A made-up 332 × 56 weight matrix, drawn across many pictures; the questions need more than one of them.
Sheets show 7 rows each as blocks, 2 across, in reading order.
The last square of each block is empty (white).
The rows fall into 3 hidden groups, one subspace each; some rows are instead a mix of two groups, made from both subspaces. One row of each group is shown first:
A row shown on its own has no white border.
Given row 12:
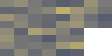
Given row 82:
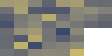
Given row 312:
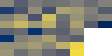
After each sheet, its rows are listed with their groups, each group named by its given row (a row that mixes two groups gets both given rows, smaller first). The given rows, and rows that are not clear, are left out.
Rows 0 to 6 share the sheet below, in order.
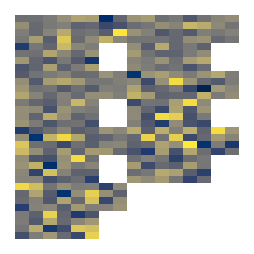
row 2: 82
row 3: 82
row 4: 82
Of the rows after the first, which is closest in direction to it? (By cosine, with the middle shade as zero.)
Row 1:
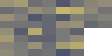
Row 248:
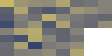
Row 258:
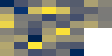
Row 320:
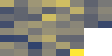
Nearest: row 258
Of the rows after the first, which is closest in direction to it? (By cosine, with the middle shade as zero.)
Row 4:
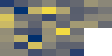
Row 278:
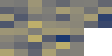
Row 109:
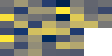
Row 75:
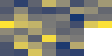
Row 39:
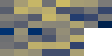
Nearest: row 109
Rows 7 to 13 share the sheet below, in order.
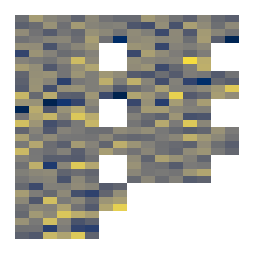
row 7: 312
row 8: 312
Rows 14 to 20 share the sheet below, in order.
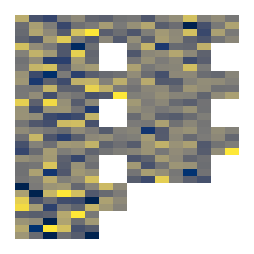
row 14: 82
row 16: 312
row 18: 82
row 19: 312
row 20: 82
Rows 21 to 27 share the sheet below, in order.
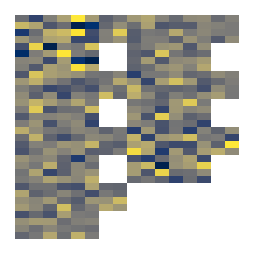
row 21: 12
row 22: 82
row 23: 312
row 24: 82
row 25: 82
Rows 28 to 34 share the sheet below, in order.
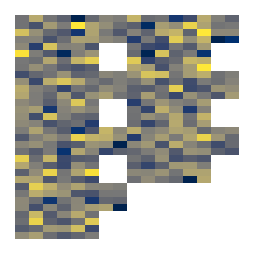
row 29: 312
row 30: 82
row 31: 82
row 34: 312
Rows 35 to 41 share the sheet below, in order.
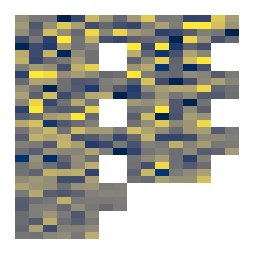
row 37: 312
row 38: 82
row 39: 312
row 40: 82
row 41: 82
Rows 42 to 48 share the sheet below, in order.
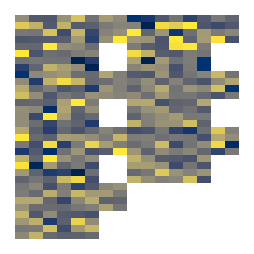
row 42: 312
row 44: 82
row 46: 312
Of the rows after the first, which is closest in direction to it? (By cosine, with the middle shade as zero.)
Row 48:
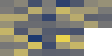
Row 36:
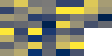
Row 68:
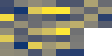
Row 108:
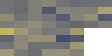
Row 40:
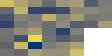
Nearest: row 36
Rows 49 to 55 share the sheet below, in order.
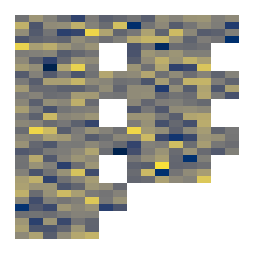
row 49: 312
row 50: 312
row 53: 312
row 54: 82
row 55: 312
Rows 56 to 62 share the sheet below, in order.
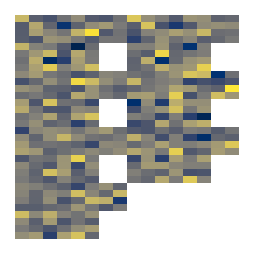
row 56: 82
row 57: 82
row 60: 82
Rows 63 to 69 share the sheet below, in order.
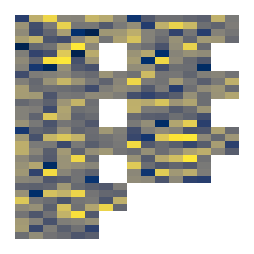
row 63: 82
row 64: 82
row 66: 312
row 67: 82
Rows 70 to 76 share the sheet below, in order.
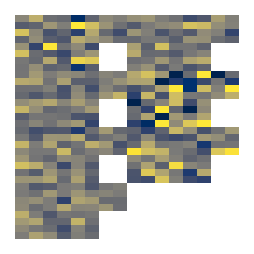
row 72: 312
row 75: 312
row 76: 82
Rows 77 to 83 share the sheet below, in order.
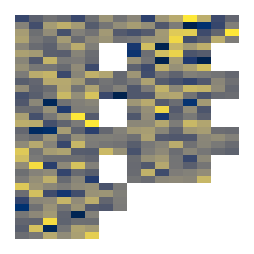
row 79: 312
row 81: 82 and 312
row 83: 82
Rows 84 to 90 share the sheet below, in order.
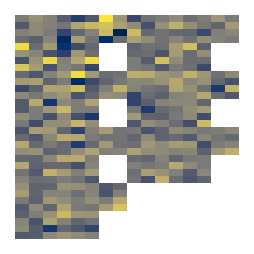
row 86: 12
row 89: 312
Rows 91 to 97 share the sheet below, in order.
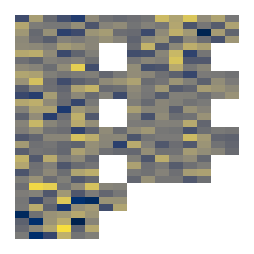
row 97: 82
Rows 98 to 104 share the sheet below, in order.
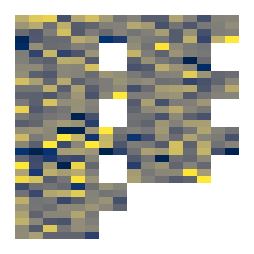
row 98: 82 and 312
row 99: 312
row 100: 312
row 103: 312
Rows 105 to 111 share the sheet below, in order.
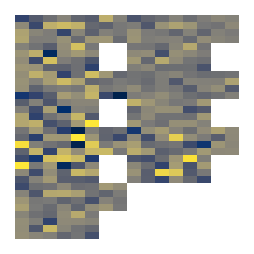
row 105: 82
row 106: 82
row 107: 312
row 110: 82
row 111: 82
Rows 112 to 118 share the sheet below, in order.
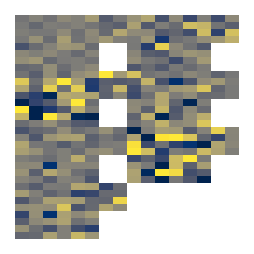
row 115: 82
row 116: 82
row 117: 82
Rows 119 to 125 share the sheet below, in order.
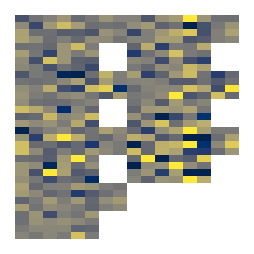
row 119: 82
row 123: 82
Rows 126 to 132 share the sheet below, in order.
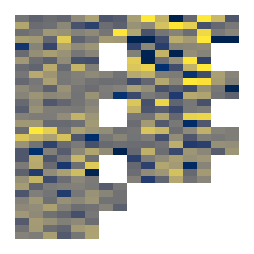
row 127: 312
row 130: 312
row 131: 82
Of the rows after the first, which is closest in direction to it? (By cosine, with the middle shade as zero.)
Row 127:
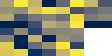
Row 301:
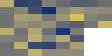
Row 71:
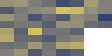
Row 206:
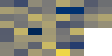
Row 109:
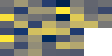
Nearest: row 109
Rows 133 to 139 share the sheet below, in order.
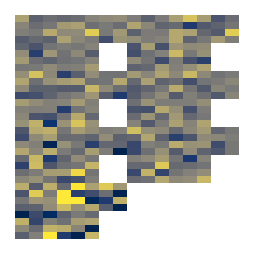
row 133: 312
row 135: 312
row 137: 312
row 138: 82
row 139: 312
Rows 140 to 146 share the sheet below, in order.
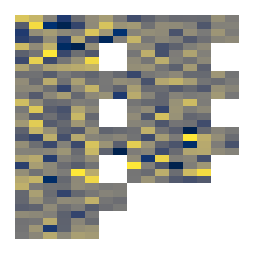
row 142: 82 and 312
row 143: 82
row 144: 312
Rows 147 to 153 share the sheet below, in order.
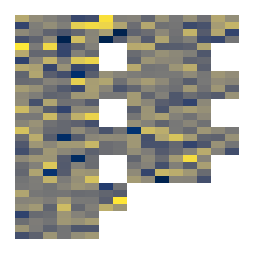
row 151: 82
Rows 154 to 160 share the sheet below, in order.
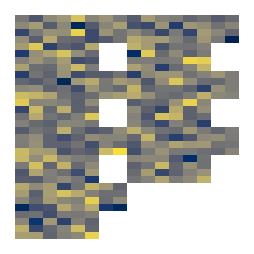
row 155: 312
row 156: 312
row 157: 82
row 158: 312
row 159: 82
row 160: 312
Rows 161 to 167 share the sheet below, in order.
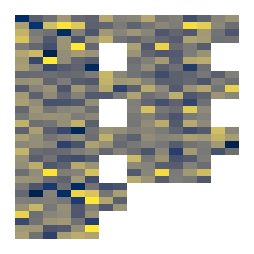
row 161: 82
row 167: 312
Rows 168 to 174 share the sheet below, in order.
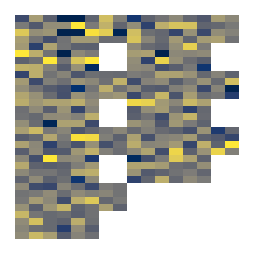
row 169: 82
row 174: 82
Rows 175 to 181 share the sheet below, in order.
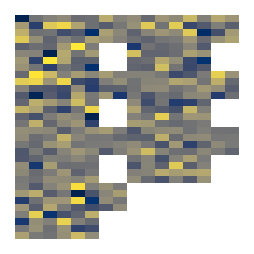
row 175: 82
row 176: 312
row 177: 312
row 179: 82 and 312
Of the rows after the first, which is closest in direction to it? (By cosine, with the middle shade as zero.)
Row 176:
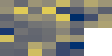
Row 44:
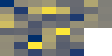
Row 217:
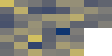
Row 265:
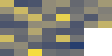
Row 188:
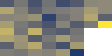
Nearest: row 265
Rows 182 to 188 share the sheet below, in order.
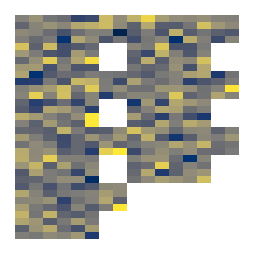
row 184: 312
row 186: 312
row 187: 82
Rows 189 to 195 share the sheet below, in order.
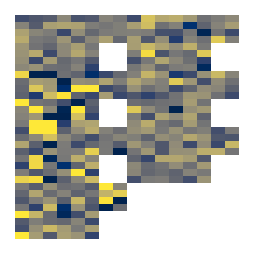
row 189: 82
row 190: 312
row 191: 82
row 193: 312
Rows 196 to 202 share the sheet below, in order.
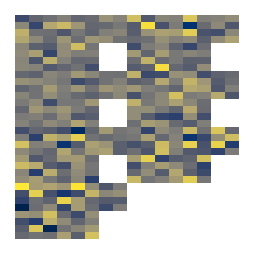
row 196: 82
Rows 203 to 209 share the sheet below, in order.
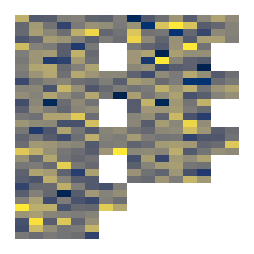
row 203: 82
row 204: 82
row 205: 312
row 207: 312
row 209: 312
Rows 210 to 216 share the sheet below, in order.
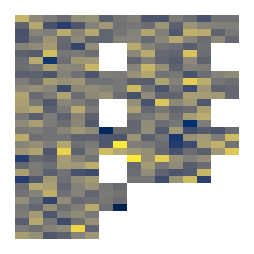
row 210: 82
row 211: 82
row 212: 82
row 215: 312
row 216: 312
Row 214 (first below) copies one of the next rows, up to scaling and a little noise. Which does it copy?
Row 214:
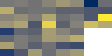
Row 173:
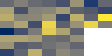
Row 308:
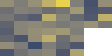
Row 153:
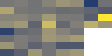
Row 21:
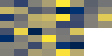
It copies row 153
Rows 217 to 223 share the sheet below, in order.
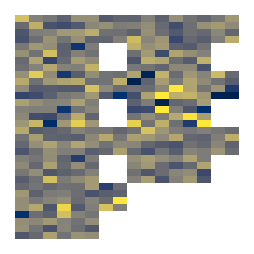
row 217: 82
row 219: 312
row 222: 312
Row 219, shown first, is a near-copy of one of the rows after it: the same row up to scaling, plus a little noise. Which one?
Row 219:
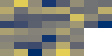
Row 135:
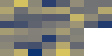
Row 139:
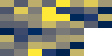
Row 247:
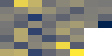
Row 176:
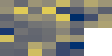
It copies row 135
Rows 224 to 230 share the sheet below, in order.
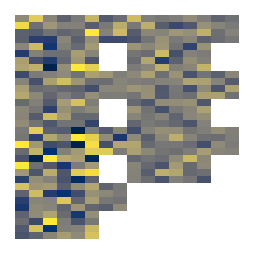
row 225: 82
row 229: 82
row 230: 82
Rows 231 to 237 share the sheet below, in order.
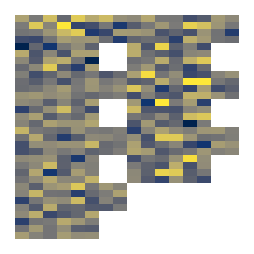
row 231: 312
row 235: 82
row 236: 82
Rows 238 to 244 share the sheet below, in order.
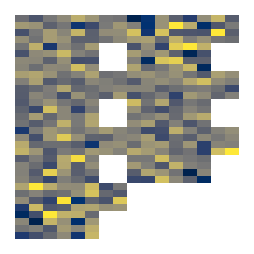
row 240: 82
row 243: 312
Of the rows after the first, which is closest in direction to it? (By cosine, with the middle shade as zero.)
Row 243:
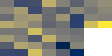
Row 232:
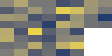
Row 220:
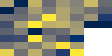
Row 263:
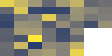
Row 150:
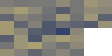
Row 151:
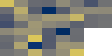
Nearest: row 150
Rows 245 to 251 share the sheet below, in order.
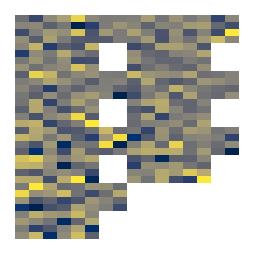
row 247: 312
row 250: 312
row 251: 312
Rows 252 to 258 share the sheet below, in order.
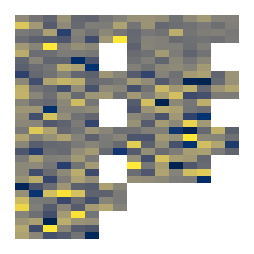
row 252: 312
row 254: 82
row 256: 312
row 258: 82
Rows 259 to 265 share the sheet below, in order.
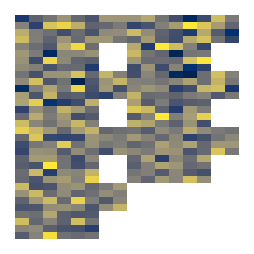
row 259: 82
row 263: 82
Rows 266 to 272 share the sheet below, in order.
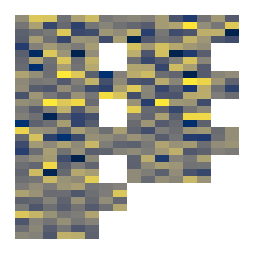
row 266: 82
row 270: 82
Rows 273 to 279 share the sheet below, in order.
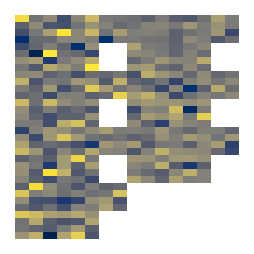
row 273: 82 and 312
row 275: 312
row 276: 82 and 312
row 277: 82
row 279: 312
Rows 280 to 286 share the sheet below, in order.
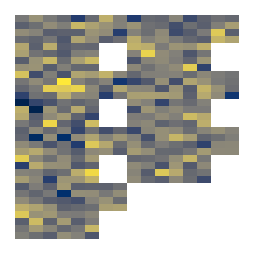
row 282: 312
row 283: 312
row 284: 312
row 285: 82
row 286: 312
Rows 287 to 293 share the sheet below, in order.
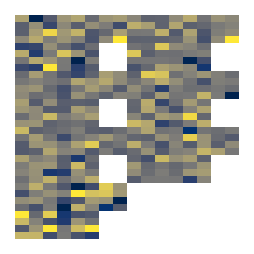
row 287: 312
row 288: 312
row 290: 312
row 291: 82
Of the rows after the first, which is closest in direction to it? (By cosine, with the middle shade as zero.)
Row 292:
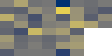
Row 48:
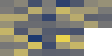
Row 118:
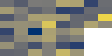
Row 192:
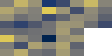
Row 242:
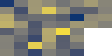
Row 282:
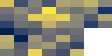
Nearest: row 48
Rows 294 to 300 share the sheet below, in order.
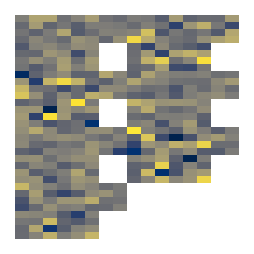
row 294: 82
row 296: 82
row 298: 312
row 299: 82
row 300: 82
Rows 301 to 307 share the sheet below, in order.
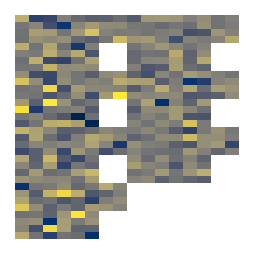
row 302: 82 and 312
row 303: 312
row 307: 82
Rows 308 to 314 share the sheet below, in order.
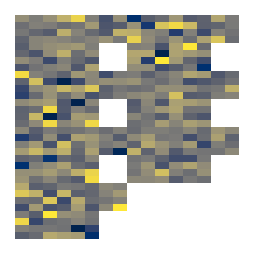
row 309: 82
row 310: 82
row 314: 312
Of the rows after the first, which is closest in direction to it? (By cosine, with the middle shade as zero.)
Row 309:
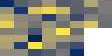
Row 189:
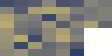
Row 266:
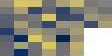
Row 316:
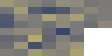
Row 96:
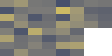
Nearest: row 189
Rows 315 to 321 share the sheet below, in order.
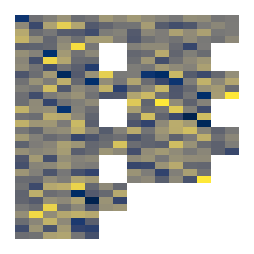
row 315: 82
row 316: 82
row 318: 312
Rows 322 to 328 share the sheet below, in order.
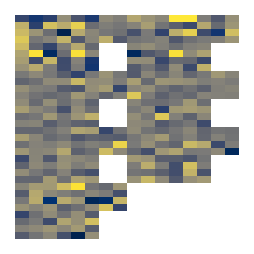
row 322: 82
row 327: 82 and 312
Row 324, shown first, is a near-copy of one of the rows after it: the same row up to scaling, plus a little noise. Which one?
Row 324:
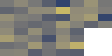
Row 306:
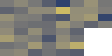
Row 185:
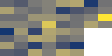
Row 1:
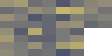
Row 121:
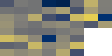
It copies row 306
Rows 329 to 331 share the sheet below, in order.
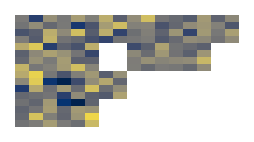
